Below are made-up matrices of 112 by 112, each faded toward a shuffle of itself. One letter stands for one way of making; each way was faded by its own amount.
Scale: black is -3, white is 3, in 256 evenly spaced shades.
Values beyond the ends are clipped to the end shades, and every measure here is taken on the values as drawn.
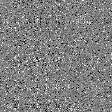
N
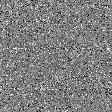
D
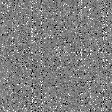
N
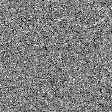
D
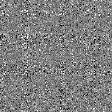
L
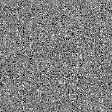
L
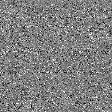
D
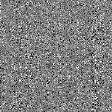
L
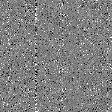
N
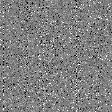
N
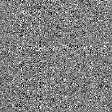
L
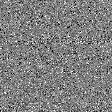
D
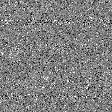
D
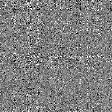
L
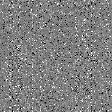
N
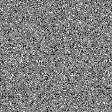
D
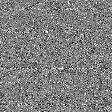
D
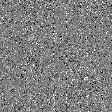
N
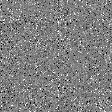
N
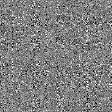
L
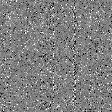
N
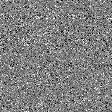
D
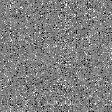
N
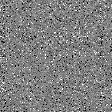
N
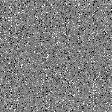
N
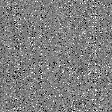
N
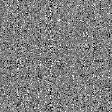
L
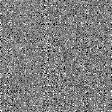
L
